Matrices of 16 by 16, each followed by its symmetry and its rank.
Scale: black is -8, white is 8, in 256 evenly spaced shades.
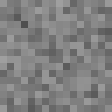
symmetric, full rank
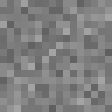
symmetric, full rank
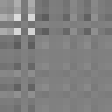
symmetric, rank one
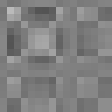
symmetric, rank two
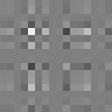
symmetric, rank one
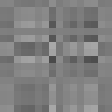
neither, rank one
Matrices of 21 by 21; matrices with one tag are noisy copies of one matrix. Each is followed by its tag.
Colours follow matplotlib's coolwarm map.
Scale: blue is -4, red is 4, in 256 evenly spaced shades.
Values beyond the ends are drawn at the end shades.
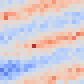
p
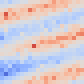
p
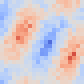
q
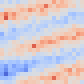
p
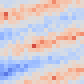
p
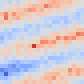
p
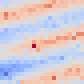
p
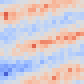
p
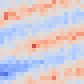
p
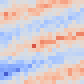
p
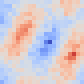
q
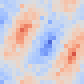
q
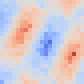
q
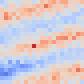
p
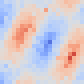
q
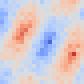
q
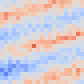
p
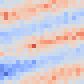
p
